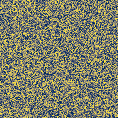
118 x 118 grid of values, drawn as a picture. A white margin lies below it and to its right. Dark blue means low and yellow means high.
Histogram: flat. Grain: fine. Seam: none. Average level on the scale: 50%. Mirror symmetry: none. Slope: none. Odd rows or columns: none.
